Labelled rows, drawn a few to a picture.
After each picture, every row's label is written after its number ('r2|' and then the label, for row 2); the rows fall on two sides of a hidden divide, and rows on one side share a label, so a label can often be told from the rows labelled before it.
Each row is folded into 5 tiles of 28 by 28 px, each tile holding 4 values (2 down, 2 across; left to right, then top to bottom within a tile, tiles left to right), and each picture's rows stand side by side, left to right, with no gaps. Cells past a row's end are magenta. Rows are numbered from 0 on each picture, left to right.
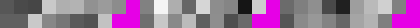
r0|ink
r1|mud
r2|ink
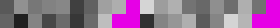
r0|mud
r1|ink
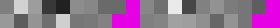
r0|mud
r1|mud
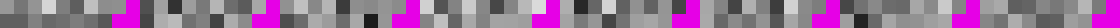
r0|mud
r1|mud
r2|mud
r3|ink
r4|ink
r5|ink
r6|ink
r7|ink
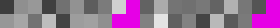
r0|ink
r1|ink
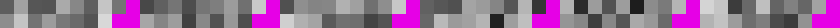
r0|ink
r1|mud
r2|mud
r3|ink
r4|ink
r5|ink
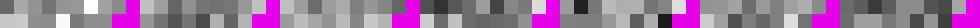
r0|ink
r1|ink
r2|ink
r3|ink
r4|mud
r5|ink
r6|mud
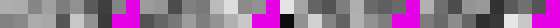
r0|mud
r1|ink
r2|mud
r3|ink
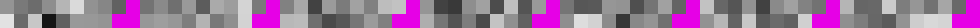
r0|ink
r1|ink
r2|ink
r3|ink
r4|ink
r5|ink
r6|ink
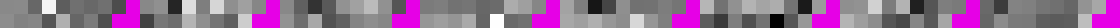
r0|mud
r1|ink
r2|ink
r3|ink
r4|ink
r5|mud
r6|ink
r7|ink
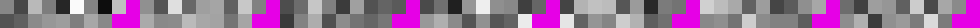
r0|mud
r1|ink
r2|mud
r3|ink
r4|mud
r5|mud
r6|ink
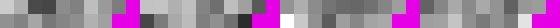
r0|ink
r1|mud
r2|ink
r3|ink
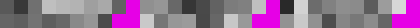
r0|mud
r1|ink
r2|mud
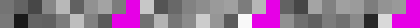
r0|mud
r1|ink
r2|ink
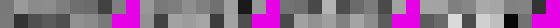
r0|mud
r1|mud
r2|mud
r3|mud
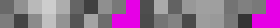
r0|mud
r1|mud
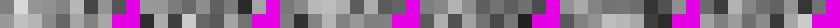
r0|ink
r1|mud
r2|mud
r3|mud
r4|mud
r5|ink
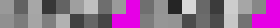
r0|mud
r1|ink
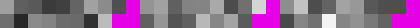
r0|ink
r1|mud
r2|mud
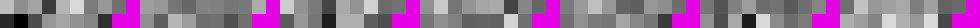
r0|mud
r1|mud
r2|mud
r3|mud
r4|mud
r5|mud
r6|mud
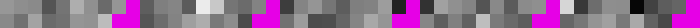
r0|ink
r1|mud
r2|ink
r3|mud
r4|mud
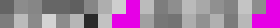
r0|ink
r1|ink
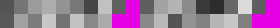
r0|ink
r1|ink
